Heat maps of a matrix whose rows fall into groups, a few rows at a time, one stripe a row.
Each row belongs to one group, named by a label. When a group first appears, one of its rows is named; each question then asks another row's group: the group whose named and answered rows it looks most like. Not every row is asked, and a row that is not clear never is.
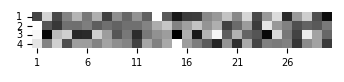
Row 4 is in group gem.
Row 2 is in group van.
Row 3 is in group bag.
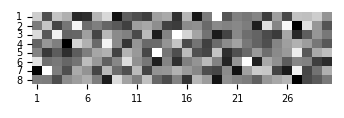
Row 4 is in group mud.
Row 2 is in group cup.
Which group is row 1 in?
bag
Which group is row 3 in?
gem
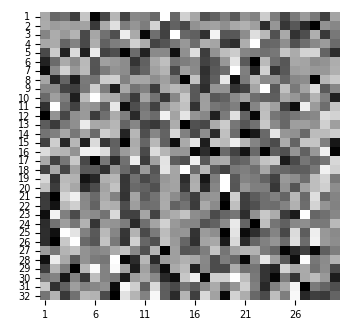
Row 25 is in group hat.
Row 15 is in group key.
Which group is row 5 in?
key
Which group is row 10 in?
mud
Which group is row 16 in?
gem
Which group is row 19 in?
bag
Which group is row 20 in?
bag
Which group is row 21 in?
hat
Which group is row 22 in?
hat
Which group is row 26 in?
hat
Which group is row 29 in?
mud
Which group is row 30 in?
key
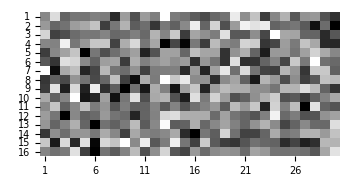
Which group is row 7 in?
bag
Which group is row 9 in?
key
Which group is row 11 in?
cup
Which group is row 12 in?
van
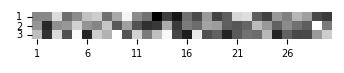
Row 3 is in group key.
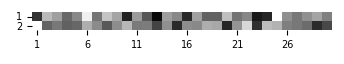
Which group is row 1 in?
mud
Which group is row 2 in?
van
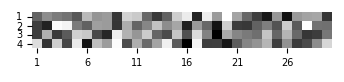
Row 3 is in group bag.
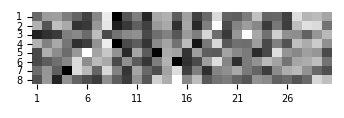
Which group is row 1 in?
bag
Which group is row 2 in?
bag
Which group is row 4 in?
bag
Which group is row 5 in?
mud
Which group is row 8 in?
van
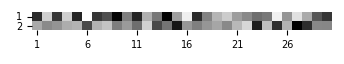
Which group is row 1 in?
key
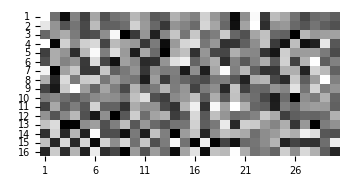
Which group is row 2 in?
van
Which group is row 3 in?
bag
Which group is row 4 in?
gem
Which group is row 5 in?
mud
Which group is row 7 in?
bag
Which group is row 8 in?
gem
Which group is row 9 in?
hat
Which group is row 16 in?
key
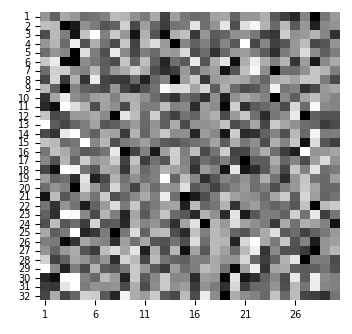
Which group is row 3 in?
mud
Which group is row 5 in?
mud
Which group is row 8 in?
key
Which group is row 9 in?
van
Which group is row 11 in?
hat
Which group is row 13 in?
van
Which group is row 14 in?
hat
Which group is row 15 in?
cup
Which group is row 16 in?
bag
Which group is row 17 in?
gem
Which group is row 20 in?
mud
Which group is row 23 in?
hat
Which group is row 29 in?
van
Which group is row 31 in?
hat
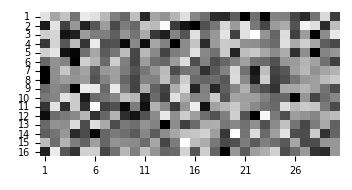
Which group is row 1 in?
gem
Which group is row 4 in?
key
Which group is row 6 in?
mud
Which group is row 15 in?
gem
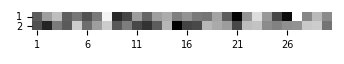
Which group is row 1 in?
bag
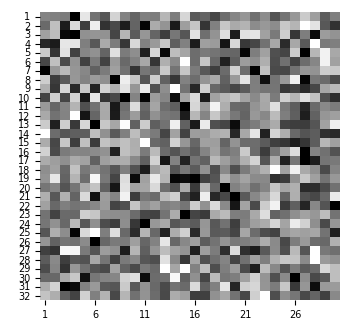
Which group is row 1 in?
mud
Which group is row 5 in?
gem
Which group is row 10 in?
key
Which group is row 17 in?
cup
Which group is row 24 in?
key
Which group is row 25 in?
mud
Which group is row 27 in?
hat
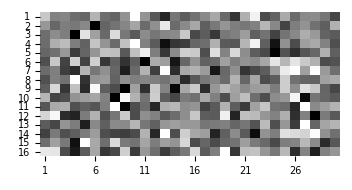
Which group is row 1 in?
van
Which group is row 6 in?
key
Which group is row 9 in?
key
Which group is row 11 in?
bag
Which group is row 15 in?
mud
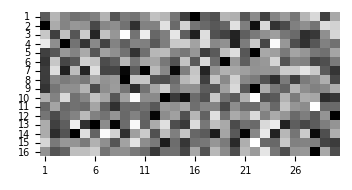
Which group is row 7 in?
key
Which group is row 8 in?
key
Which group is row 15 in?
van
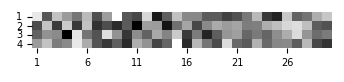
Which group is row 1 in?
gem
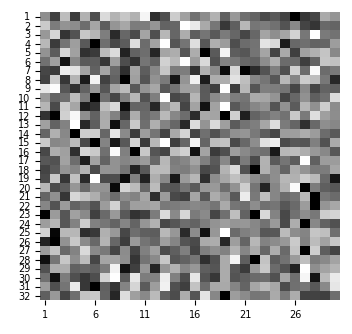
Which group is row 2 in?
gem
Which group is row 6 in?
van
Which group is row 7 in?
hat
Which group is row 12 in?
hat
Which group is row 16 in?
mud
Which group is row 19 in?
key
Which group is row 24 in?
cup
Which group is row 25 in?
bag
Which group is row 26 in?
hat
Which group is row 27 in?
cup
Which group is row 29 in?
bag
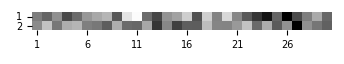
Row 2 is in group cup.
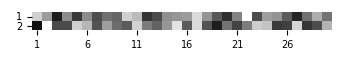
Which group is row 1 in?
van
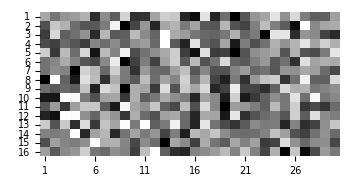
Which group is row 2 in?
bag
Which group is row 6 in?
bag
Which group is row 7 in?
mud
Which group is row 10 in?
hat
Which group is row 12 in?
hat
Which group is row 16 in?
cup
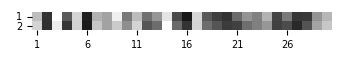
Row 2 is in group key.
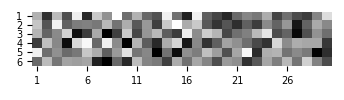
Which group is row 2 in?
gem
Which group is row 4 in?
mud
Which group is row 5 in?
van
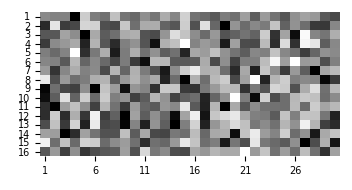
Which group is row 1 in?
mud
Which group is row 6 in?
key
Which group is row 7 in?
gem
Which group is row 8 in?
van
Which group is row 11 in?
hat
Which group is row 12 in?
key
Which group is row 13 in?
key
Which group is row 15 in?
gem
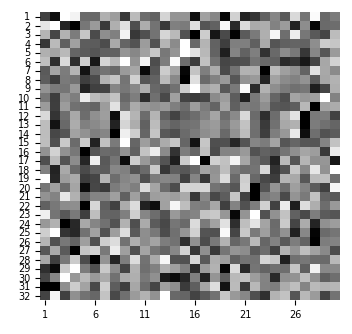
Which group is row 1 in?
hat
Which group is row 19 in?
bag
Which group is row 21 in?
hat
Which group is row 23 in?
van
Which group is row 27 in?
mud
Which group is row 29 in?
hat
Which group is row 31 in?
hat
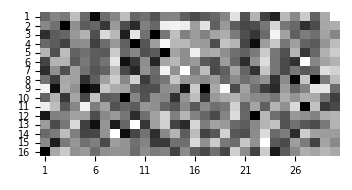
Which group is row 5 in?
gem
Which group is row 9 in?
bag
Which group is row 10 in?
key
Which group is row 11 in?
cup
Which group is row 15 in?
gem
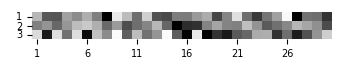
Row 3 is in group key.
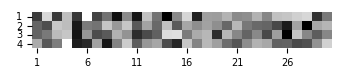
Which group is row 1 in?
key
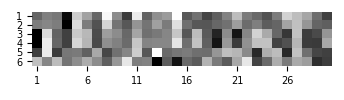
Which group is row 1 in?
mud
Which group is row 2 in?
mud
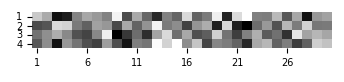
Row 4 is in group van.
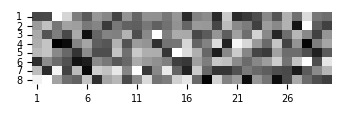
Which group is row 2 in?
cup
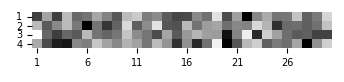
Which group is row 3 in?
van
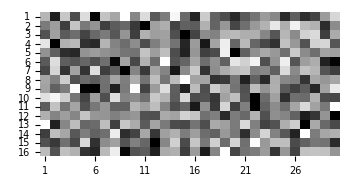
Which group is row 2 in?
key
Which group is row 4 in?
bag
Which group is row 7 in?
key
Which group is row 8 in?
gem
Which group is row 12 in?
gem
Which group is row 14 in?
bag
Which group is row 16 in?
bag
